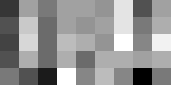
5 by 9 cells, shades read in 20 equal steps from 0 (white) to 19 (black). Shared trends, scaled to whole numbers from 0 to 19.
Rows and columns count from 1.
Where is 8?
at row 1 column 6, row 2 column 5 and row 3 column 6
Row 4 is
13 6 11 6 11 6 6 7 6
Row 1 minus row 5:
5 -6 -7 7 -2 3 -7 -6 -3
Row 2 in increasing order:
2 4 6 7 7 8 10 11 13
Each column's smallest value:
10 3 10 0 6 5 0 7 1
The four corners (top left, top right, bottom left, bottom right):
15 7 10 10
